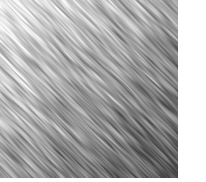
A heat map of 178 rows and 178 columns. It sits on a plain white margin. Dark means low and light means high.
No row or column stands out. The values follow a bell shape. The ninth with the highest average is the top left. Values rise toward the top left.
